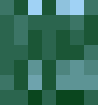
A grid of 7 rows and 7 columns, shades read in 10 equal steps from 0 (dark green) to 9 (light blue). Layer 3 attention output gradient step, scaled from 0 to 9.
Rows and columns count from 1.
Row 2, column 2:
3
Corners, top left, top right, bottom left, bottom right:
3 3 2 2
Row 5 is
2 1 5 1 4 5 4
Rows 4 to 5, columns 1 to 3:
2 2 1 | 2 1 5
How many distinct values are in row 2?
3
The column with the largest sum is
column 6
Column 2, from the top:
1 3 3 2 1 1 2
